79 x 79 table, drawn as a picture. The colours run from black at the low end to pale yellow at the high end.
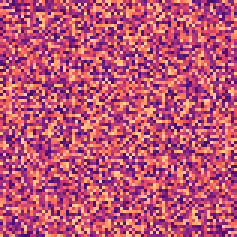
Grain: fine. Seam: none. Symmetry: a half turn. Odd rows or columns: none. Slope: none. Histogram: flat. Stripes: none.
